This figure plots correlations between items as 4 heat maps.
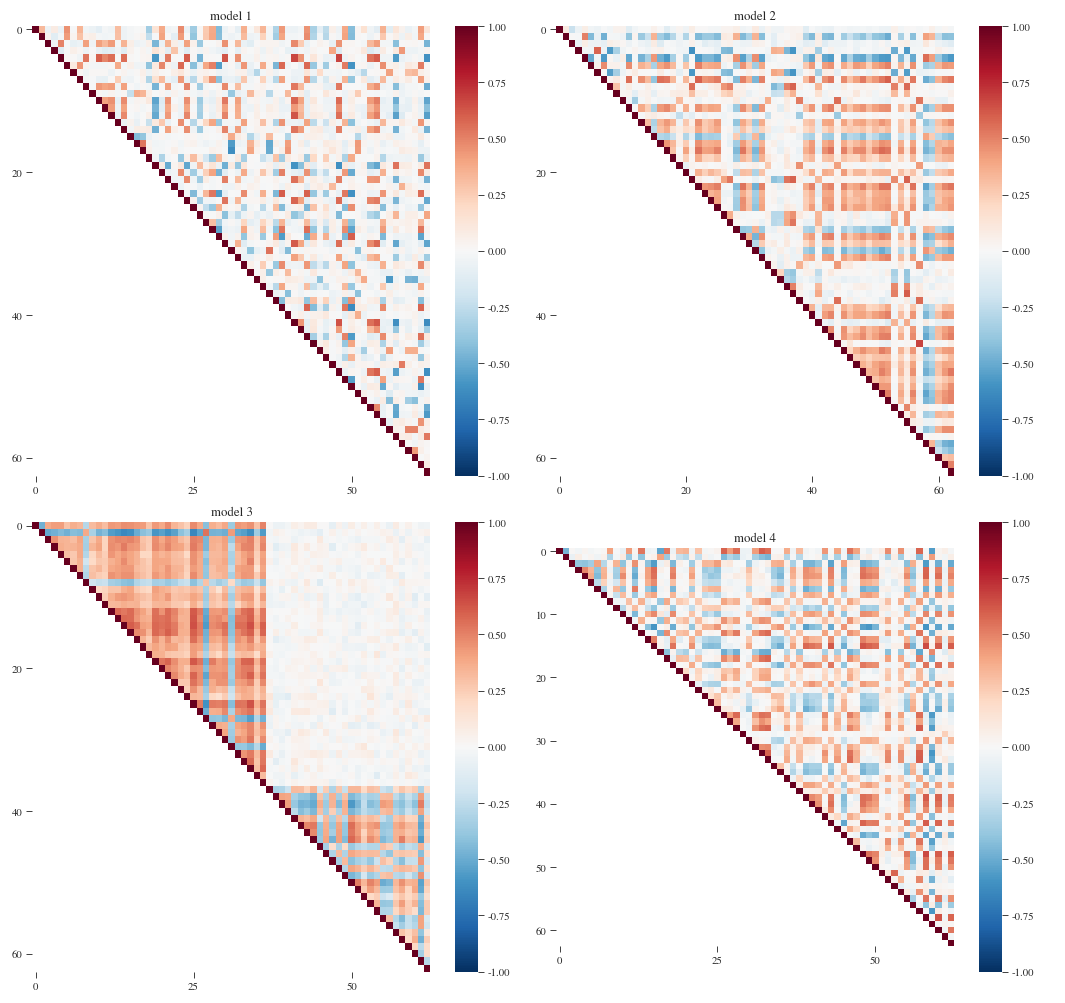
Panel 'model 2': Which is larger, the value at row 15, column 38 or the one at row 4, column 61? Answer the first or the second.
the first
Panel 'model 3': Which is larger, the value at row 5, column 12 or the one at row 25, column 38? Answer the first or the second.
the first
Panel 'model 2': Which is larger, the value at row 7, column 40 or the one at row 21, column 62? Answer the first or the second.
the first
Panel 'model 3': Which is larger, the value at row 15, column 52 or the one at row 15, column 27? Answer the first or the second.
the first
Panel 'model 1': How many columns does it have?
63
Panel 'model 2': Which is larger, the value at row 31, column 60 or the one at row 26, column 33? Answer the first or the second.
the second
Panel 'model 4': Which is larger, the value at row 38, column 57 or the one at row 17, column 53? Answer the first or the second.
the first
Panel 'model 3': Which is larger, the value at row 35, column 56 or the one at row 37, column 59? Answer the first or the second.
the second
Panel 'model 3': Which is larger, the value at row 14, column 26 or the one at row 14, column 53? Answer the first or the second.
the first
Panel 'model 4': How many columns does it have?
63
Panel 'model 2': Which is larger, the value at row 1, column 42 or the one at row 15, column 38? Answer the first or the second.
the second
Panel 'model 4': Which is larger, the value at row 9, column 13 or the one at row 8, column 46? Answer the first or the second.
the second
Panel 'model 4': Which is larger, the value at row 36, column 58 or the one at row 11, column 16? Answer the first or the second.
the first
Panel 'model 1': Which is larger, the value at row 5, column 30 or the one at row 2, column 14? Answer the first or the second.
the second
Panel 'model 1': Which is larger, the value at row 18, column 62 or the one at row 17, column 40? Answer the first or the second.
the second
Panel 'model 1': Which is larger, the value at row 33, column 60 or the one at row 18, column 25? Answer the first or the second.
the second
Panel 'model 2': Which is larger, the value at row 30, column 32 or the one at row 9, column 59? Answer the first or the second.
the first
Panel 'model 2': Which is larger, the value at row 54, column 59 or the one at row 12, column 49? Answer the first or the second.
the second
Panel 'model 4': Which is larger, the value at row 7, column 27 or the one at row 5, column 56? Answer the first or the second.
the first
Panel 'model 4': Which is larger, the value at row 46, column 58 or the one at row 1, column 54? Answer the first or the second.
the first
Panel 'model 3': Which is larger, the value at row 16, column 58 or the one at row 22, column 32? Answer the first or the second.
the second
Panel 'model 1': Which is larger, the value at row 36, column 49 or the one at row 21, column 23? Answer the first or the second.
the first
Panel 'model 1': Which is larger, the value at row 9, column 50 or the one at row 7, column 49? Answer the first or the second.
the second
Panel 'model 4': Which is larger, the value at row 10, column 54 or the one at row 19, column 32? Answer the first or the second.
the second
